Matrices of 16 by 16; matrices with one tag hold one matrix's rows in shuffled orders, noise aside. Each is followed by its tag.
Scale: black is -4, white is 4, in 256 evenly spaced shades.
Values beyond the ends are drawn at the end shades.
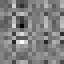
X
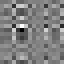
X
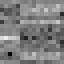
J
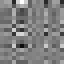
X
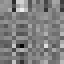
X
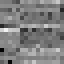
J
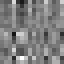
X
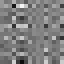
X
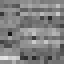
J
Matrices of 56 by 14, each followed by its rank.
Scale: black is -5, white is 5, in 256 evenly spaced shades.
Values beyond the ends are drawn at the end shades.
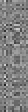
three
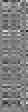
two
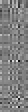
two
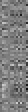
three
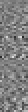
three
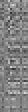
three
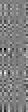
two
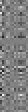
two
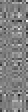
two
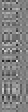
two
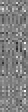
three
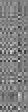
two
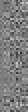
three
